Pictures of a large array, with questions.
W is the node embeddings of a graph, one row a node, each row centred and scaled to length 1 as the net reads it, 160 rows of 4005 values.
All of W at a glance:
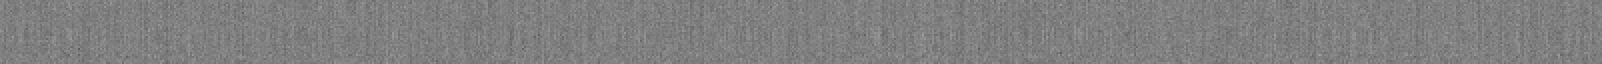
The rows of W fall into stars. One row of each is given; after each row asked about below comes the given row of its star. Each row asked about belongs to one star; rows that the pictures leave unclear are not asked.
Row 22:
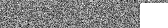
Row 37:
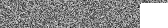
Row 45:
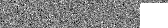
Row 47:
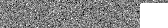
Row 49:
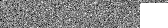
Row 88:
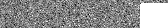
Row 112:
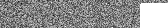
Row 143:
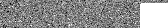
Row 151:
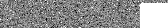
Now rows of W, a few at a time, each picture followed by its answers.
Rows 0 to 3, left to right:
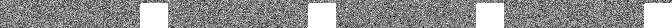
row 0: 49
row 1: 37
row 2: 112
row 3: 151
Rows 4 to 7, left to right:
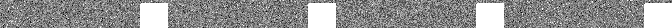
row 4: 143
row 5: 49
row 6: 22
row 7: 112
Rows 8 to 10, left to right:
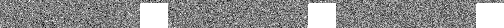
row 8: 88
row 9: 37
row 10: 49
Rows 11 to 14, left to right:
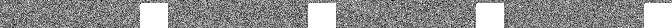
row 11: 88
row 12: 22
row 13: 45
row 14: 47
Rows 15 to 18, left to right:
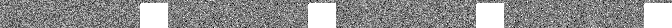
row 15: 88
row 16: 88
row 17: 37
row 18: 112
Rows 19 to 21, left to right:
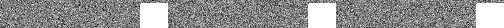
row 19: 151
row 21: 37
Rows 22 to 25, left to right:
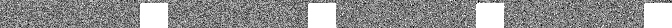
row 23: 143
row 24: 88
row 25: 49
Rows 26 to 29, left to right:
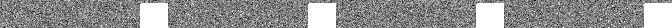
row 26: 37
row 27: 45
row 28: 22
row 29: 22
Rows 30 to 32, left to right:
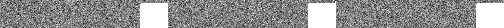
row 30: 37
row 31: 49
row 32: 49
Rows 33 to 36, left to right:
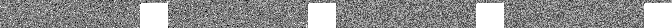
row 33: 49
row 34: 143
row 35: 151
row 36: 22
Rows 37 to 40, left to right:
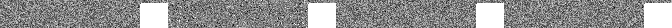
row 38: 143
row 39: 49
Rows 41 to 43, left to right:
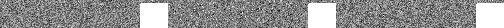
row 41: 49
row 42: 47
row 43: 22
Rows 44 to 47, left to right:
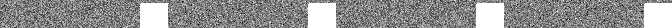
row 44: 47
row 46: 112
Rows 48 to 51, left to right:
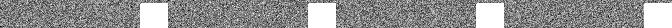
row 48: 143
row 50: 143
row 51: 151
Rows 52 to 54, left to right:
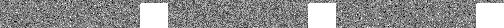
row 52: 112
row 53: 22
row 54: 22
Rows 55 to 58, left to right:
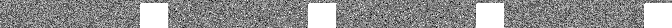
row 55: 45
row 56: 143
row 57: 45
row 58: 143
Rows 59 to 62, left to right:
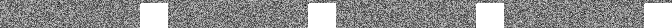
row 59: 49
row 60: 49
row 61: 47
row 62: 45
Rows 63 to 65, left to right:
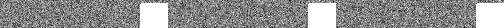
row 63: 45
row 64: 22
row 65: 37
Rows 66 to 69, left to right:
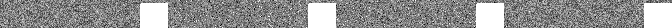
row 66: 151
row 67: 22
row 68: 143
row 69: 49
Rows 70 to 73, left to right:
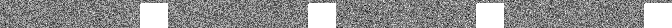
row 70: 88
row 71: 49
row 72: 37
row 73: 22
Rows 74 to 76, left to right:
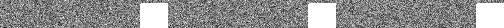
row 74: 37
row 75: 37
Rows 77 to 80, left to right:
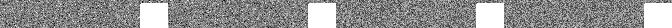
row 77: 88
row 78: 45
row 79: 151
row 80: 88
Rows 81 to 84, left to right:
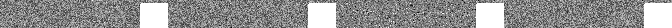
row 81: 143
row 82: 112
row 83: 88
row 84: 88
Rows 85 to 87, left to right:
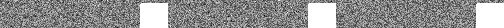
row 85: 112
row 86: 88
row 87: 45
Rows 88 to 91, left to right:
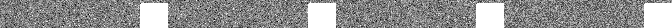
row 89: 151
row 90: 37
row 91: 88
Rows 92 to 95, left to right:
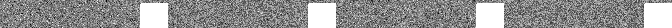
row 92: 45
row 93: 88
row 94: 37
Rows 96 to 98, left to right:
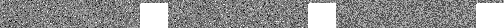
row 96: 112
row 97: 151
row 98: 88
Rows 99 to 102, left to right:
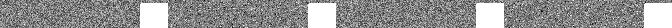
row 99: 88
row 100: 151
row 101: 47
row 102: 143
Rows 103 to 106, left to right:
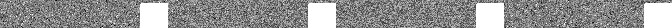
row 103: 45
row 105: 143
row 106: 151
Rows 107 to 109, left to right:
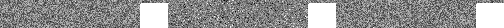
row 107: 88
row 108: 45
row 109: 49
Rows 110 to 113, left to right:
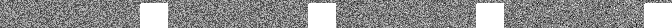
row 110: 151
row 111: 47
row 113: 37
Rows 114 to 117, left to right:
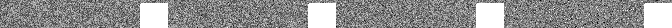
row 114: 112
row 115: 22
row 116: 47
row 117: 151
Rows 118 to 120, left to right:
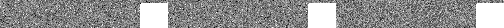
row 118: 49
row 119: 22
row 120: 88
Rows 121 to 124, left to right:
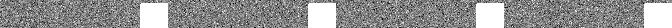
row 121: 37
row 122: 112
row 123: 151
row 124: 151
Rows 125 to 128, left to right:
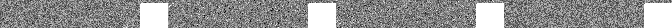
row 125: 22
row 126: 47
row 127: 37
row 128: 112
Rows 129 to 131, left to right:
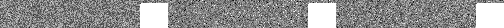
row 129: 49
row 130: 112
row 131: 37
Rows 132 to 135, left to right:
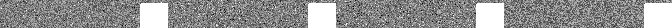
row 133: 47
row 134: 45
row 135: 37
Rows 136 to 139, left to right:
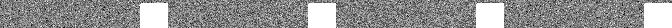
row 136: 151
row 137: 47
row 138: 143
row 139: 47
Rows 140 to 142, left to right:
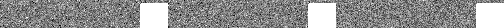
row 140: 143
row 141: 143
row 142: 49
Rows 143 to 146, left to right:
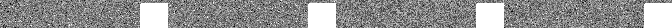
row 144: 47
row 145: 22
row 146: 143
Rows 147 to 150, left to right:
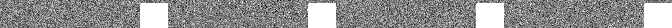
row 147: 47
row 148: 49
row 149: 45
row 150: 47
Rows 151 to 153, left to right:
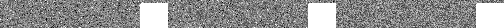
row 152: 22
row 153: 22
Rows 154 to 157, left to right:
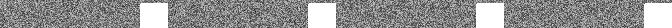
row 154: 49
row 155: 47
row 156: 22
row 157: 47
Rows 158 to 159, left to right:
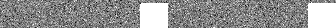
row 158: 49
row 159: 88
